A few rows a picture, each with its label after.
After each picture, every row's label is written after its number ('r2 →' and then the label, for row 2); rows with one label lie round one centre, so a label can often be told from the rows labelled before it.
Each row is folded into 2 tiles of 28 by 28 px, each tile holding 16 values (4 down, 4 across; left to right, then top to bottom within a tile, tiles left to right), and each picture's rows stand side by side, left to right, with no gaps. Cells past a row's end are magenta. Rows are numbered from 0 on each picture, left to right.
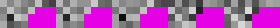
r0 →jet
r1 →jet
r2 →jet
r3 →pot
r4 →pot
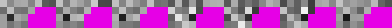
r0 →jet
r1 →jet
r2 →jet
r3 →pot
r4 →pot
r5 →pot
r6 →jet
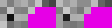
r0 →jet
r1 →jet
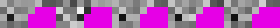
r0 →jet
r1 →pot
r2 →jet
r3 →jet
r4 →jet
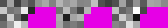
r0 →pot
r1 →jet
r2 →pot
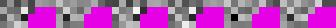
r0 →pot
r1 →jet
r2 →pot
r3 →pot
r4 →jet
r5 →jet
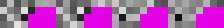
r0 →pot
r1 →pot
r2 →jet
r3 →jet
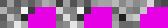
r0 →pot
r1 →pot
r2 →jet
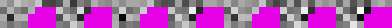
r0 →jet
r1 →pot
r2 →jet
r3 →pot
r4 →jet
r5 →pot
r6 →pot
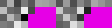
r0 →pot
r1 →pot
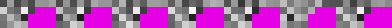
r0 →pot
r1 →pot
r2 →pot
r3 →pot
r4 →pot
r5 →jet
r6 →pot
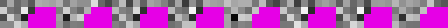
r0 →pot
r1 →jet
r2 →pot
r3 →pot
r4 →jet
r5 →pot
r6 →pot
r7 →jet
